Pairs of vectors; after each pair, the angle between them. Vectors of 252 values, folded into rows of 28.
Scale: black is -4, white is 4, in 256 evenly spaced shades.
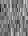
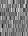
orthogonal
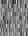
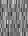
nearly opposite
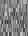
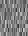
partly opposed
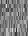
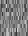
nearly parallel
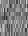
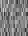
partly aligned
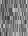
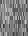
nearly opposite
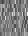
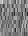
nearly opposite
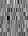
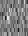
partly opposed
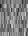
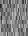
partly aligned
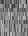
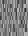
orthogonal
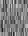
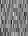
orthogonal
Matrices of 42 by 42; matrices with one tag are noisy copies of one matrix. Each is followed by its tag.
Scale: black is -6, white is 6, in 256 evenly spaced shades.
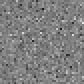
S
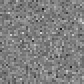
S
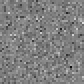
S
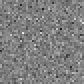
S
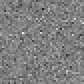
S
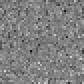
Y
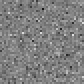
S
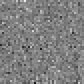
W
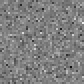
S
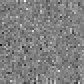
W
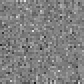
W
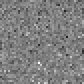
Y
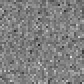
Y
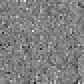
W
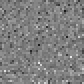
Y
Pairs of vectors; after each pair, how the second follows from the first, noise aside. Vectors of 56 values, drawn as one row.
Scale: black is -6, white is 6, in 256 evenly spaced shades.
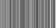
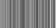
copied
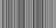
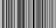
scaled up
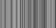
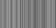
shrunk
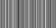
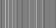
partly zeroed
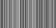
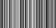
scaled up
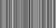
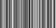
scaled up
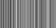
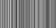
negated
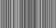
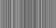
shrunk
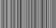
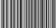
scaled up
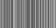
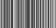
scaled up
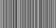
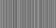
shrunk
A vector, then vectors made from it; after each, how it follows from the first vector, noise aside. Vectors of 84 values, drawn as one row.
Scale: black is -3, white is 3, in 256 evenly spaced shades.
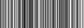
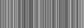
shrunk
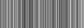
shrunk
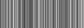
shrunk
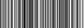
copied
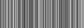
shrunk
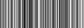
copied
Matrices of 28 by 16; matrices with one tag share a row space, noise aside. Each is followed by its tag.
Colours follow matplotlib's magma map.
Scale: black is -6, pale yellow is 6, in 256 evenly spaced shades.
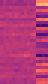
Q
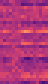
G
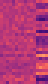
Q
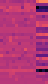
Q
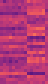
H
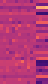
Q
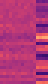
Q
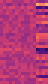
Q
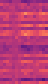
G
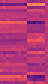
H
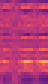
G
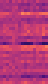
G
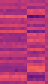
H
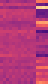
Q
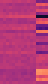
Q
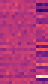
Q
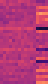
Q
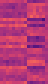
H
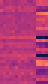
Q
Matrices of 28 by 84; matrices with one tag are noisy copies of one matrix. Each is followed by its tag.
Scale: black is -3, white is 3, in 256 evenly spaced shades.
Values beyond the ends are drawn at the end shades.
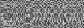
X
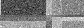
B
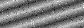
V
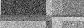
B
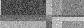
B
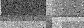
B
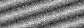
V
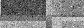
B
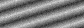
V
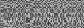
X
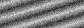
V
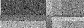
B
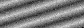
V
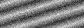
V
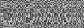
X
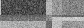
B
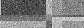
B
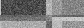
B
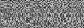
X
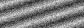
V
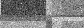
B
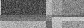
B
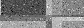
B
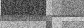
B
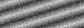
V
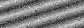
V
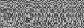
X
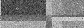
B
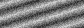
V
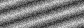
V
